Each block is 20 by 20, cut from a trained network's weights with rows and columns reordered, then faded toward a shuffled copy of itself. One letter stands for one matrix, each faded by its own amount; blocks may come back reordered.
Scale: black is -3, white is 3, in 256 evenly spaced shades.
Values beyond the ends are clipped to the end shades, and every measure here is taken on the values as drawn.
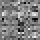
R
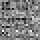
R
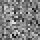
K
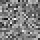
K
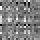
R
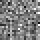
K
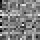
R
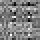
R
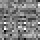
R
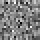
K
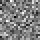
K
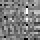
R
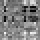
R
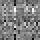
R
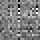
R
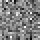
K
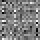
R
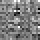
R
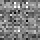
R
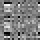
R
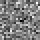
K
